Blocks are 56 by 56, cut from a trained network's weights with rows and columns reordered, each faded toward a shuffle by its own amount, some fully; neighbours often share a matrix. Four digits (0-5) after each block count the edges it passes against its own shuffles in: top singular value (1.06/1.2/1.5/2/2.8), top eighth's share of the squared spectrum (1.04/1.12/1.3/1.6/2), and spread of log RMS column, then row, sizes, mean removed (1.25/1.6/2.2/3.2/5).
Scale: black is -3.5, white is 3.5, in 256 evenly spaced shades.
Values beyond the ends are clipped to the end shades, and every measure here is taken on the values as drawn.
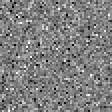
0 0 0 0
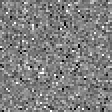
1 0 0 0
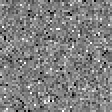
0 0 0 0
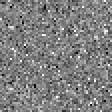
0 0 0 0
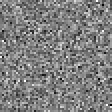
2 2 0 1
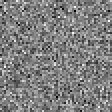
0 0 0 0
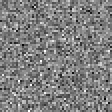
2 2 0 0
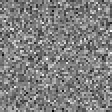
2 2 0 0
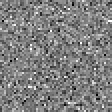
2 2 0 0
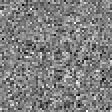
3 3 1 1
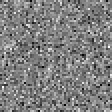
0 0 0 0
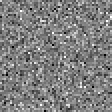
0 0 0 0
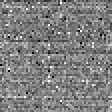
3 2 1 1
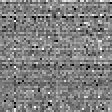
4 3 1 2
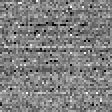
3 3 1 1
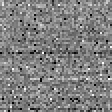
3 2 0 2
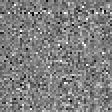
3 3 1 1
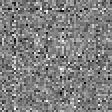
3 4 2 2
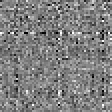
3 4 2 2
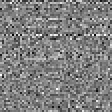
4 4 0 3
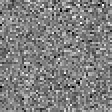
2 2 1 1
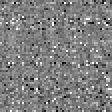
2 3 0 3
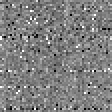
2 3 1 2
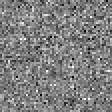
2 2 0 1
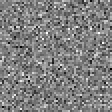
2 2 0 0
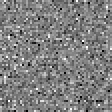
2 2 0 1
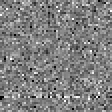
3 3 0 1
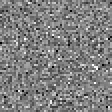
1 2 0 1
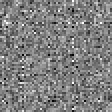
3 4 2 2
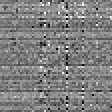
4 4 2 1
